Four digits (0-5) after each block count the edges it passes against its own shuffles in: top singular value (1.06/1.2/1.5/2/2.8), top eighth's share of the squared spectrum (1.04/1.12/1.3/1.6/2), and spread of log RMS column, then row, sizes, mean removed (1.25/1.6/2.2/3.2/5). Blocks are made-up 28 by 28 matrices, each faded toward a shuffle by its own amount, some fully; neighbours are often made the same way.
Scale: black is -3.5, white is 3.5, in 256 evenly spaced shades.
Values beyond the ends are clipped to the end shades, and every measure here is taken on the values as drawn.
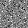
0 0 0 0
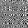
3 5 2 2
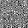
3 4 1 1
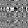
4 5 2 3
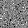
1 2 0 0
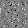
2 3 1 0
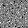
0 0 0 0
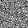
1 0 0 0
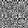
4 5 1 2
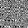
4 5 2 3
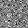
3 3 0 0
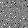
1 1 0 0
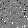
1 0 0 0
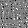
2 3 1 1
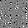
2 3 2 0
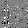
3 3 2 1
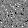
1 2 0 0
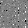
2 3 1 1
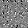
2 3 1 1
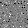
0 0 0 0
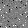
0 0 0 0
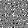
1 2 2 2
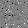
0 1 0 0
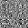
3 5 2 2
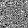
2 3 1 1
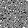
0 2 0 1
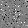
2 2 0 0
